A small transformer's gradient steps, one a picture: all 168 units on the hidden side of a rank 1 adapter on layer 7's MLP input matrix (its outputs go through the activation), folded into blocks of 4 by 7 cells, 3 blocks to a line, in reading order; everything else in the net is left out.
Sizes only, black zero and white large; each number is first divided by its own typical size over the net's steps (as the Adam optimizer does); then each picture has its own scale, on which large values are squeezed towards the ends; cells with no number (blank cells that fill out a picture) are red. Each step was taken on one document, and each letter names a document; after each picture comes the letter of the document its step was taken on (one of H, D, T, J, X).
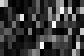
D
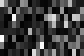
D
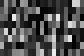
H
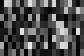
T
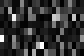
D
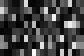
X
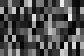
T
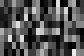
H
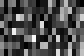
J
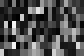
J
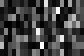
X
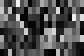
H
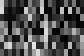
J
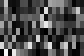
T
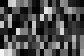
T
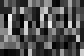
T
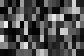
J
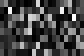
D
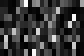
X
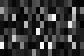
X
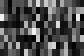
T
